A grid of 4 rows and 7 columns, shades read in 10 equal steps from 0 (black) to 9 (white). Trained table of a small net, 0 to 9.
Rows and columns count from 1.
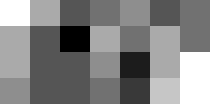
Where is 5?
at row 1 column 5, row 3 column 4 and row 4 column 1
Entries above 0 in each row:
7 6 7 7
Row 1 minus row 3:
3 3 0 -1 4 -3 -5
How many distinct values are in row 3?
5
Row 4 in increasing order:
2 3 3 4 5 7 9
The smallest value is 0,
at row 2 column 3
